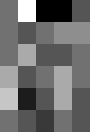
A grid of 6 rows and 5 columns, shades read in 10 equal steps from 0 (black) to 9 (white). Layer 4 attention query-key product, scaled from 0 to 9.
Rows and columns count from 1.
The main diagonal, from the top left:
4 3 3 6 3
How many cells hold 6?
4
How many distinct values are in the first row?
4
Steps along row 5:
down up up down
